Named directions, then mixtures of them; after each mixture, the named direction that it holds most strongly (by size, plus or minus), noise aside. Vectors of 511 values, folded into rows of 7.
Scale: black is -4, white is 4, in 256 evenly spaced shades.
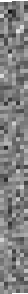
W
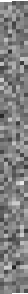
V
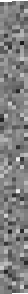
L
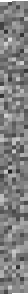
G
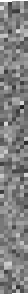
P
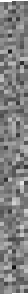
V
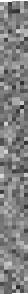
P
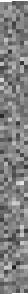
V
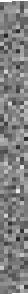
L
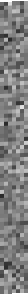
P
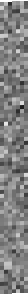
P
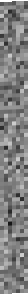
W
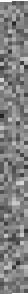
V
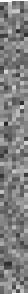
P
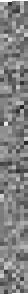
P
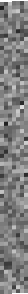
P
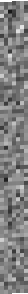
W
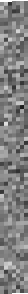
P
